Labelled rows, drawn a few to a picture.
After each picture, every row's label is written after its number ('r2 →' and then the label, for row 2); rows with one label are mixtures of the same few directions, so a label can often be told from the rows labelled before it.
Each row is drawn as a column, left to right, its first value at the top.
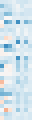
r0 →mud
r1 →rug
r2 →rug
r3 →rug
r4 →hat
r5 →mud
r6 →hat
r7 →rug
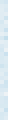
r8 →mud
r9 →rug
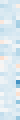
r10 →hat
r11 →hat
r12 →hat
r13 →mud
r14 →mud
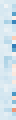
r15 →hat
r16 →hat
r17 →hat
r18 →rug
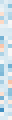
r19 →rug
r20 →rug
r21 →mud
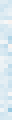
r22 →hat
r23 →hat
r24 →rug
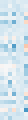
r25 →rug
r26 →rug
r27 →mud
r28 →rug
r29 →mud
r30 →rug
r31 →rug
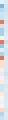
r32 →hat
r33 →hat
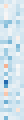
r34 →hat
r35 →mud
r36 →hat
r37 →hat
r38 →rug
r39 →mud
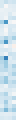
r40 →hat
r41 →hat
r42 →rug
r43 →rug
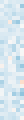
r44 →mud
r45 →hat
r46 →hat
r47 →rug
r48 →hat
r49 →mud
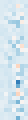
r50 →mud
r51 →rug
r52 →hat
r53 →rug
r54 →mud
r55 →rug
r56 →mud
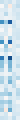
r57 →hat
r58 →rug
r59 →hat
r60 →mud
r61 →mud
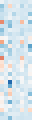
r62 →hat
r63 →rug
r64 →mud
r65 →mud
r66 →mud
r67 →hat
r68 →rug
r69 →rug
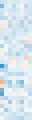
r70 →mud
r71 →rug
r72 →mud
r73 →hat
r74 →mud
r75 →mud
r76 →hat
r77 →rug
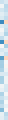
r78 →hat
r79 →hat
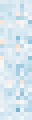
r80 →hat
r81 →mud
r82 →mud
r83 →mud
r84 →rug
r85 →mud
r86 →rug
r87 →hat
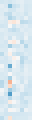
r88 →mud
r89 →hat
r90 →mud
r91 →hat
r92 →hat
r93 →hat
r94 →rug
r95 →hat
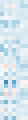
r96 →rug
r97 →mud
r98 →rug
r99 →mud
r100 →hat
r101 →mud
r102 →mud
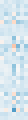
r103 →hat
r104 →rug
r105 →rug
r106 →rug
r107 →rug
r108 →hat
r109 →rug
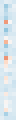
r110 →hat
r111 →hat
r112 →hat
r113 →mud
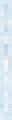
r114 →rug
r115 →hat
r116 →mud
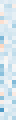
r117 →rug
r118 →hat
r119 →mud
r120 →mud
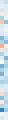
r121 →rug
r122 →hat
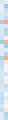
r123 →hat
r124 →hat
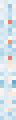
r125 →mud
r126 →hat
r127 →hat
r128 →mud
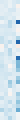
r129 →rug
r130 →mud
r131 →mud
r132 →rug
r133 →hat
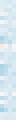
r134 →rug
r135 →rug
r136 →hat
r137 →rug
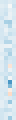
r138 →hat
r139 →hat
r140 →mud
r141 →mud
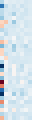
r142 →mud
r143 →hat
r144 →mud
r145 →rug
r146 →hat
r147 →mud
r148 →rug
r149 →mud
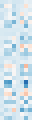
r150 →mud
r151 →mud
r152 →mud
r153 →rug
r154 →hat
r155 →rug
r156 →mud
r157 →rug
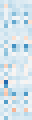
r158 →mud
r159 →mud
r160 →mud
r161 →rug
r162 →rug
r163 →mud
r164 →rug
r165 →hat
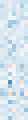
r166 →mud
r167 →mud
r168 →mud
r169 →rug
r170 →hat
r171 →mud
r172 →rug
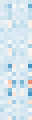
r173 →rug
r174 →mud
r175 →mud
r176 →mud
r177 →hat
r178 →mud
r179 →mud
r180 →mud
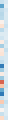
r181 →mud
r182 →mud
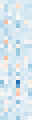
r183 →mud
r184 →hat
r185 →rug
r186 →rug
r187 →mud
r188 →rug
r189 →hat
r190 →mud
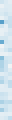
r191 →hat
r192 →hat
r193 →mud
